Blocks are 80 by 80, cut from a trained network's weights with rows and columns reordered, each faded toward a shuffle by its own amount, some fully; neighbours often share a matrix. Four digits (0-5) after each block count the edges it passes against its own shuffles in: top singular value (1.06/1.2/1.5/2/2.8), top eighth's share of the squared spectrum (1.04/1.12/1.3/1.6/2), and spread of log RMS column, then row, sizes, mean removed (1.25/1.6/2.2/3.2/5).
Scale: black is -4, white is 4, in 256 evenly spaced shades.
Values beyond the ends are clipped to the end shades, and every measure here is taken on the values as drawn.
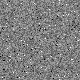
0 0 0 0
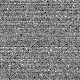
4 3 0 1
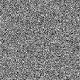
3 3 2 1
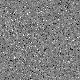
1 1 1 0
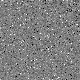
0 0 0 0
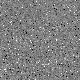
0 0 0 0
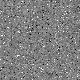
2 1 0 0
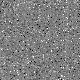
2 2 0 1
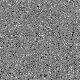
1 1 0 1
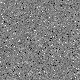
0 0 0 0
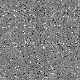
2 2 0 2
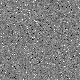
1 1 0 0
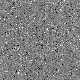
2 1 0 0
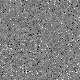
2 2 0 1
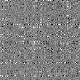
3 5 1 3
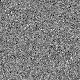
1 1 0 0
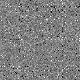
3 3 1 2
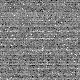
4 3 1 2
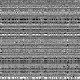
5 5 3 4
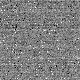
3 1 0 0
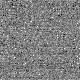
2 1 0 0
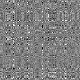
4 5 3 3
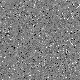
1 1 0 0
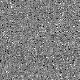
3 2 1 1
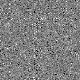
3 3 2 2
